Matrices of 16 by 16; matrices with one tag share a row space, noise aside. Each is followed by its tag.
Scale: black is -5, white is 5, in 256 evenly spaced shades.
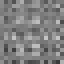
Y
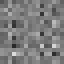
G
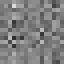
G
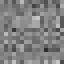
Y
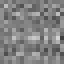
Y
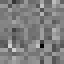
G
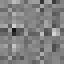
G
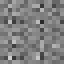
G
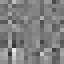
G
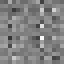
G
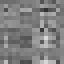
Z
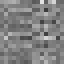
Z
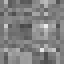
Z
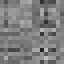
Z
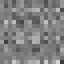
Y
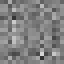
G
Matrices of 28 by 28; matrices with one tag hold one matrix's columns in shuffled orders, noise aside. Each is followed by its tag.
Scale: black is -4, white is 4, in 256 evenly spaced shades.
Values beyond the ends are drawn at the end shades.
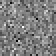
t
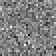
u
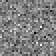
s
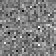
s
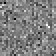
t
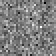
t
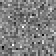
u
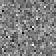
s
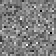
s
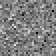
s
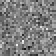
u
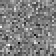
u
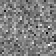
s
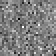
t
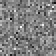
t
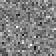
u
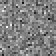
t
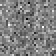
t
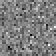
u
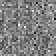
t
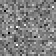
s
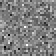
u
